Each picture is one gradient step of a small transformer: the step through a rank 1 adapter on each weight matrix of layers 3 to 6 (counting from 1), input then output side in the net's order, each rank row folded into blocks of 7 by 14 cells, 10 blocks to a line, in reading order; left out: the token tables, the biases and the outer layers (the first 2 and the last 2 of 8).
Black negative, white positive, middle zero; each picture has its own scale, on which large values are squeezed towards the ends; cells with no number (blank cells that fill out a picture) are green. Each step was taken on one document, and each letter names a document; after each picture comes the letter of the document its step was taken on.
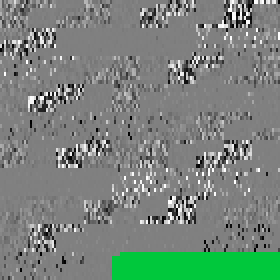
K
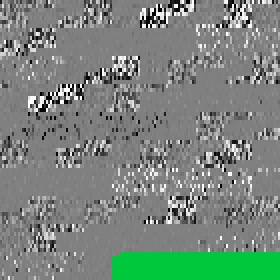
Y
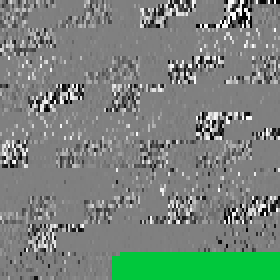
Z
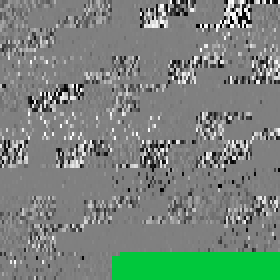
Z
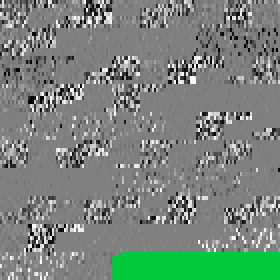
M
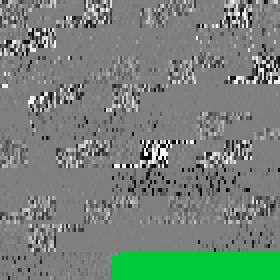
M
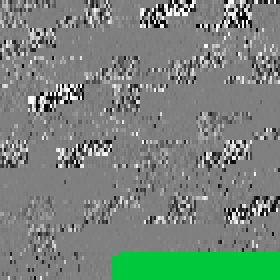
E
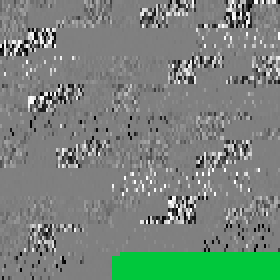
K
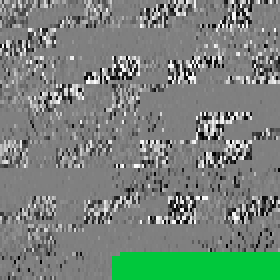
E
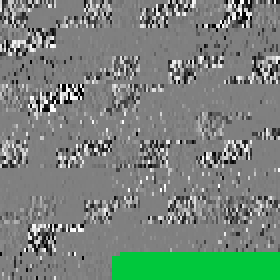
E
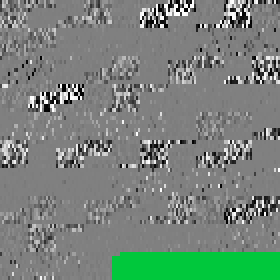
E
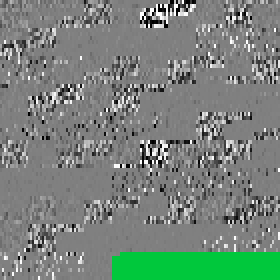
Y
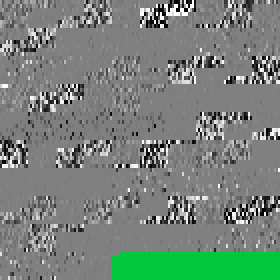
E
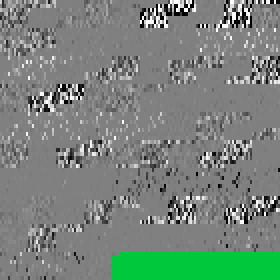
Z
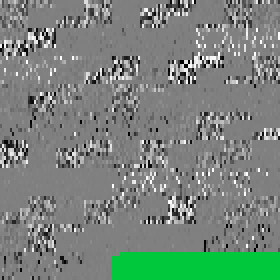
K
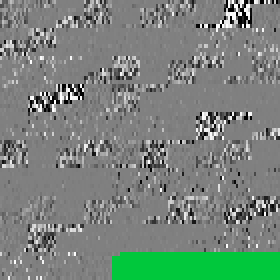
E
